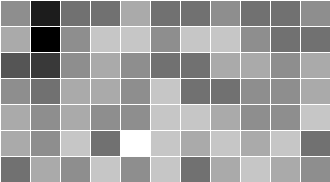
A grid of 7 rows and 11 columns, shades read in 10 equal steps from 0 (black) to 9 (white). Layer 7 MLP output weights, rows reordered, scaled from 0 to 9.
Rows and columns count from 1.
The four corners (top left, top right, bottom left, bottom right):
5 5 4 5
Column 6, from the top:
4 5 4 7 7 7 7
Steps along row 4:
down up same down up down same up same up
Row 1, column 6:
4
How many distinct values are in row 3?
5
